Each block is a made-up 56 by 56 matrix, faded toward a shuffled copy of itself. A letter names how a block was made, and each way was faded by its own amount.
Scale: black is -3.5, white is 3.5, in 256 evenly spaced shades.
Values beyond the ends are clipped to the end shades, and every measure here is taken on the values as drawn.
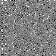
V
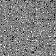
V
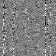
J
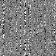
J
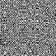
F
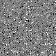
V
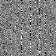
J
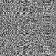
F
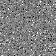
V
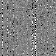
J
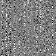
J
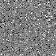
V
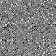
V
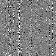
J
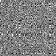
F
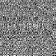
F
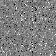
V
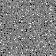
V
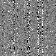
J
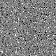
V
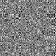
F
